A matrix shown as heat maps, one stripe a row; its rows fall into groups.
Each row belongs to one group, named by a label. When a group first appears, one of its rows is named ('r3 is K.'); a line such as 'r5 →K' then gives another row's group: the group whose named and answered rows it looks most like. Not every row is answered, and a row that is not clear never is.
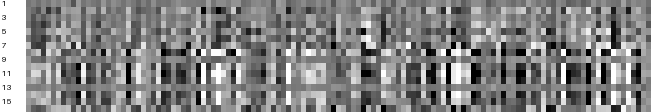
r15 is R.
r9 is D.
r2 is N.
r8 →R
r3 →N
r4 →N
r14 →R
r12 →R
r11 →R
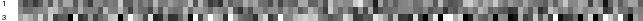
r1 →N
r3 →R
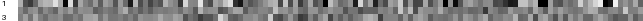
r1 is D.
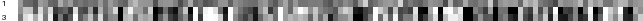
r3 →R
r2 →R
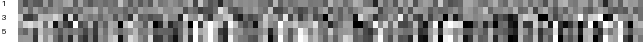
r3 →D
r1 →N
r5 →R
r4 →R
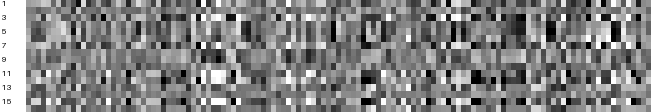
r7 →R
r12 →R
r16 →D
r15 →R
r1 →R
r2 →D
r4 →D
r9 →N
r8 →N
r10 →D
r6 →D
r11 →R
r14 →N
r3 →R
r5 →D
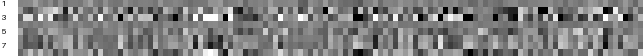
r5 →D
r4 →D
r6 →N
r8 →R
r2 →D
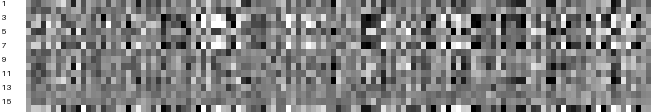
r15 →D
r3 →R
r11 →N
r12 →D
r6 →R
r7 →R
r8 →N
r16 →R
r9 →D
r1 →D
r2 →N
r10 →D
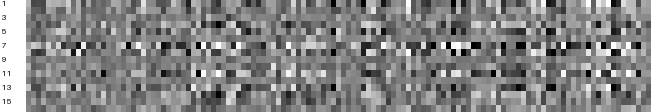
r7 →R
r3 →N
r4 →N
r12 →N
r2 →D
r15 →N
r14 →N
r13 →D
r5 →D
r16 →D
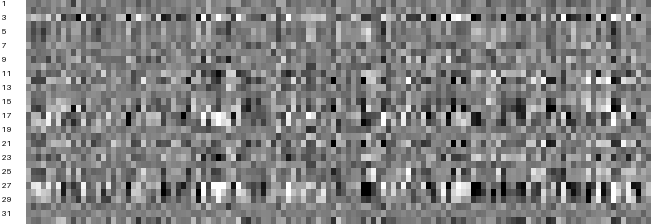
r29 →R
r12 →D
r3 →R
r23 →N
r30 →N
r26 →D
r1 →D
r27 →R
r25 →D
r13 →N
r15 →D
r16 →D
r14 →D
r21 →D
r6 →N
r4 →N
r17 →R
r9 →N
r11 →N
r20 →N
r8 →D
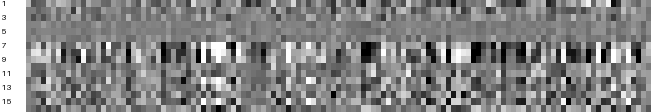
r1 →D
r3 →N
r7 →R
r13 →R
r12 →R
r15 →R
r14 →D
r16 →N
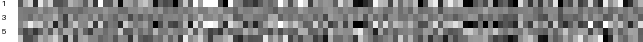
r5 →N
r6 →D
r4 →R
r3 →D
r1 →R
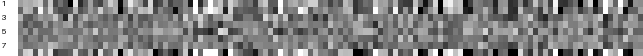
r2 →R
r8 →R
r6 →N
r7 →D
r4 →N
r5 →N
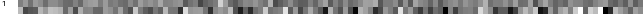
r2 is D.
